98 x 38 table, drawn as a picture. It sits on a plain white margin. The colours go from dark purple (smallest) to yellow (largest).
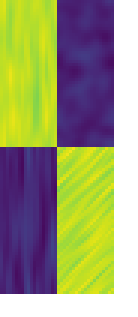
The table splits into 2 rows of 2 panels. Panel 1,1: very high, streaked downward, faint in contrast. Panel 1,2: very low, blotchy, faint in contrast. Panel 2,1: very low, streaked downward, faint in contrast. Panel 2,2: very high, slanting up to the right, faint in contrast.
